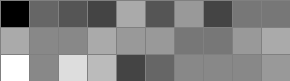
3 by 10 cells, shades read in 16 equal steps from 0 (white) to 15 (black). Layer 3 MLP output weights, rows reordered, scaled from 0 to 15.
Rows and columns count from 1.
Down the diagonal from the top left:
15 7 2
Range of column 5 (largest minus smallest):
6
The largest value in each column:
15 9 10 11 11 10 8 11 8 8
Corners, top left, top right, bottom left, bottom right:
15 8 0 6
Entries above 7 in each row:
8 2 2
